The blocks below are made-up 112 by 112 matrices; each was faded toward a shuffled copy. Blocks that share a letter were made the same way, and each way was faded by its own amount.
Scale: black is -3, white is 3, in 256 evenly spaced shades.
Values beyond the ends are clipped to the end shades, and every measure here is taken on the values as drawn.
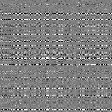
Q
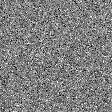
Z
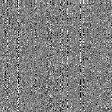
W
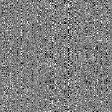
W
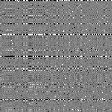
Q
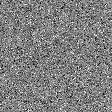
Z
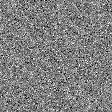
Z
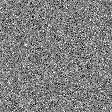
Z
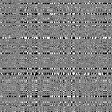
Q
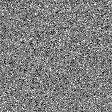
Z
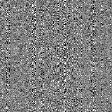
W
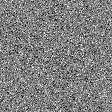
Z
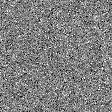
Z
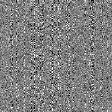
W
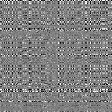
Q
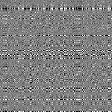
Q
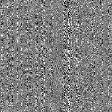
W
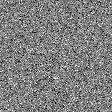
Z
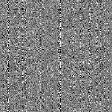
W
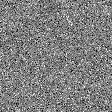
Z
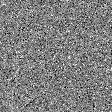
Z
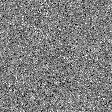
Z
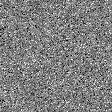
Z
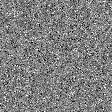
Z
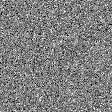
Z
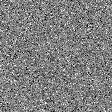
Z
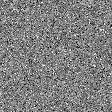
Z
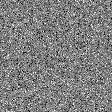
Z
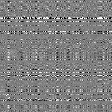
Q
